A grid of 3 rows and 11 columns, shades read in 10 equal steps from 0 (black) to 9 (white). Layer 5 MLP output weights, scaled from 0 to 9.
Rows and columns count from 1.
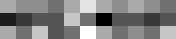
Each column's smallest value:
1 2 3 3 4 4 0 3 3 2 3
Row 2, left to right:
1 2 3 3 7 4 0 3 3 2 3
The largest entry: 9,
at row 3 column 6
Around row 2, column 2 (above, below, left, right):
5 4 1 3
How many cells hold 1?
1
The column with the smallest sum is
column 4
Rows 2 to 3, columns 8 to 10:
3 3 2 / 4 5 4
